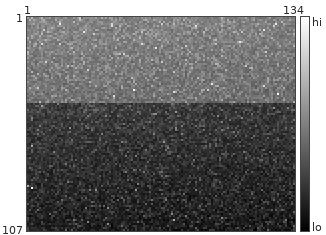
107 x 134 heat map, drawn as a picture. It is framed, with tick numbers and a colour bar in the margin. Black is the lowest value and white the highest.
Average level on the scale: 30%. Stripes: none. Slope: up to the top. Seam: horizontal, 40% of the way down, the top part higher.
